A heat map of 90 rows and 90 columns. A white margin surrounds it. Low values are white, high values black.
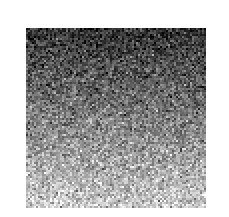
There are no regular stripes. The grain is fine, like static. Overall the values sit about 50% of the way up the scale. The field climbs toward the top.
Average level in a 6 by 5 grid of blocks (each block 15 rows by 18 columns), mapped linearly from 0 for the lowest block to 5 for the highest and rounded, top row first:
5 5 5 5 5
4 4 4 4 4
3 3 3 3 3
2 2 2 2 2
1 1 1 1 1
0 0 0 0 0
